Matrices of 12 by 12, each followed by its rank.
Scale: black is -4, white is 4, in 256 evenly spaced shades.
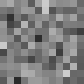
full rank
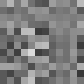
two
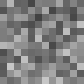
full rank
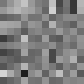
two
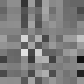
two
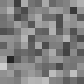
full rank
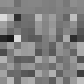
two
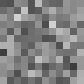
full rank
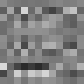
two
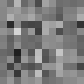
two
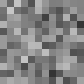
full rank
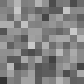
full rank
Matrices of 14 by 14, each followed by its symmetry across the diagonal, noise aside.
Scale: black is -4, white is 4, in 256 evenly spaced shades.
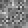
symmetric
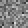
symmetric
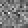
neither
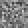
antisymmetric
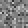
antisymmetric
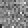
neither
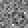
symmetric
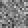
antisymmetric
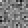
symmetric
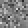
antisymmetric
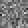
neither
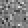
antisymmetric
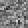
neither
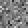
neither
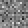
antisymmetric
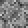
symmetric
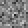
symmetric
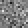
antisymmetric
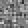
antisymmetric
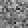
neither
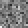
neither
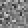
antisymmetric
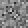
symmetric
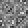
symmetric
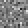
neither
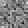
symmetric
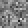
antisymmetric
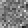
neither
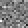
neither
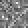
symmetric
